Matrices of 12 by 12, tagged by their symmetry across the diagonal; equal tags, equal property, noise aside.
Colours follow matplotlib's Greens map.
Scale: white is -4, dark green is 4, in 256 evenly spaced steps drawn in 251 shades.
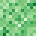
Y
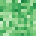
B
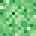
Y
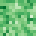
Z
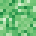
Y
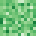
B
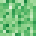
Z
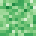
Z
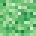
Z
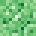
Y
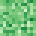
B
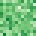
B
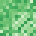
Y
